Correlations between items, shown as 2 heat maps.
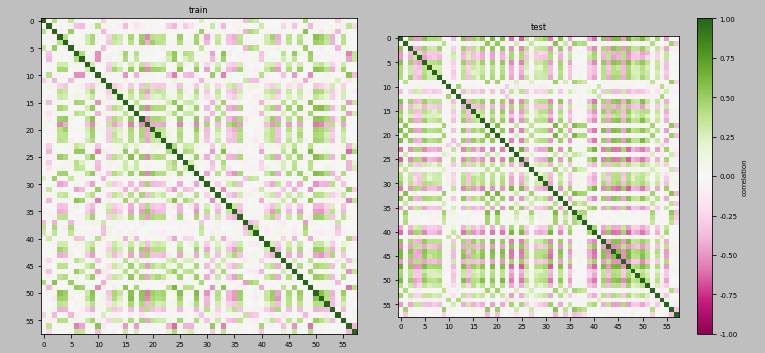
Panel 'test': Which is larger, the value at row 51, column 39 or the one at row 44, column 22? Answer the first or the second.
the second
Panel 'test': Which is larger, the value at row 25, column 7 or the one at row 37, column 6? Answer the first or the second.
the second
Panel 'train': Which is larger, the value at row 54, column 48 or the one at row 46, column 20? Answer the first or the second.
the second
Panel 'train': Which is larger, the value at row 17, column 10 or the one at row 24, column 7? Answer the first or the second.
the second
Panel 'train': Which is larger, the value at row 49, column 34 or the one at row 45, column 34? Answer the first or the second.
the first
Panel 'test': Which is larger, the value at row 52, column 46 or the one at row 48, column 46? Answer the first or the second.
the first
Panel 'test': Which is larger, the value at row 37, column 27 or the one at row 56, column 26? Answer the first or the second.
the first
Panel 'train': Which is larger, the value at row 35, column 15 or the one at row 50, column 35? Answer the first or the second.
the first
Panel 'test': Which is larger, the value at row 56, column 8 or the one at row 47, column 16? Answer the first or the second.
the second
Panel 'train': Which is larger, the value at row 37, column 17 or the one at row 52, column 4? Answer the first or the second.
the second
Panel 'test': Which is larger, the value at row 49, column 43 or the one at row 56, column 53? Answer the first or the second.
the second
